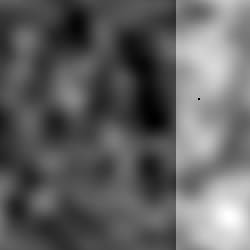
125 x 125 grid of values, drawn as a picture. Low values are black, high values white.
One lone cell stands out, far lower than its neighbours. No regular stripes run through it. The bottom right is the ninth with the highest average. The right part is higher, past a seam about 70% of the way across.
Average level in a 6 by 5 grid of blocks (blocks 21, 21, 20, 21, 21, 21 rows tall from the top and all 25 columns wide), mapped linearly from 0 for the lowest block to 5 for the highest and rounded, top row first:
1 0 1 2 3 / 1 1 0 2 4 / 1 1 0 2 3 / 1 1 1 2 3 / 1 1 1 2 4 / 1 0 1 2 5
